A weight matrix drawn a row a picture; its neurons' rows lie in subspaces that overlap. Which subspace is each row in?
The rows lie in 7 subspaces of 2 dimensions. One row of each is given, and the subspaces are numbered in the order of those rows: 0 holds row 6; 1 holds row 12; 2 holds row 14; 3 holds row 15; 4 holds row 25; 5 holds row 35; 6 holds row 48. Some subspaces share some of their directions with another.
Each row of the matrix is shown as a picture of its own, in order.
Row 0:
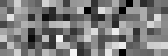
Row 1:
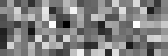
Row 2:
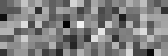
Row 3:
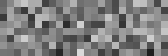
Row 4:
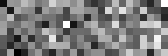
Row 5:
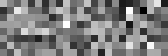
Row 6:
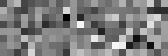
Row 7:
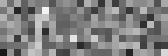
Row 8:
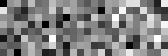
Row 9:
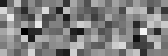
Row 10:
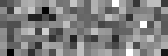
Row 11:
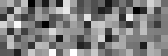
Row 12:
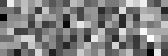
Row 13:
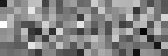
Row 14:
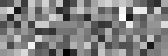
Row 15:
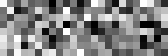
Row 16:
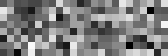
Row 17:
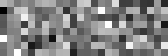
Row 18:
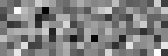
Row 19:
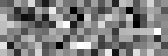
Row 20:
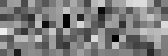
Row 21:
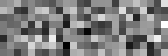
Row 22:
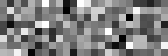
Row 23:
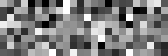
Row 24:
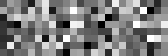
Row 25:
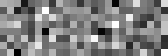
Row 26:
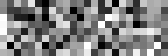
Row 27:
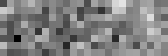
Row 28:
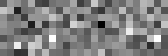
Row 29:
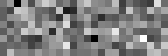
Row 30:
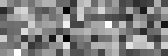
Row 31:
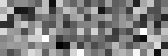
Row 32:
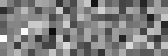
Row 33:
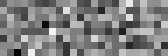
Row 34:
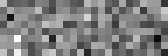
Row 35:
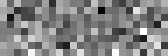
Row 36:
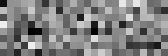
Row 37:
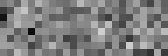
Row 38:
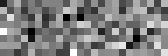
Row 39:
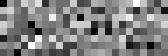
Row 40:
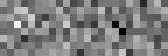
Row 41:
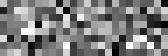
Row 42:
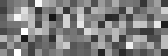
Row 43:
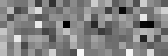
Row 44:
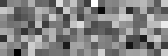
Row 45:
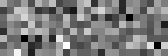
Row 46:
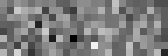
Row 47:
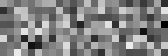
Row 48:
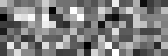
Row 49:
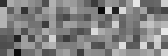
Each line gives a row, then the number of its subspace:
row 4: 3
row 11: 2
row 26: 6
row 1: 6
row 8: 3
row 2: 1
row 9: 0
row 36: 5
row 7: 4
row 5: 2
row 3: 1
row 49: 3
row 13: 5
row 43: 3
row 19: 6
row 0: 0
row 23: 2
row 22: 2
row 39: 5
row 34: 3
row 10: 4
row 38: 0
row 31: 5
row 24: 6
